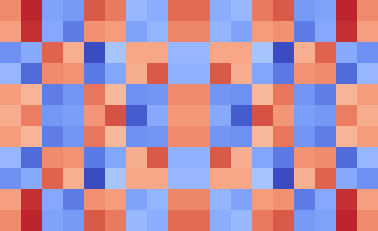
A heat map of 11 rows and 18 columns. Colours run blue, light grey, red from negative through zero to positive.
Grain: checkered. Odd rows or columns: none. Histogram: two levels. Average level on the scale: 50%. Mirror symmetry: left to right and top to bottom. Slope: none.
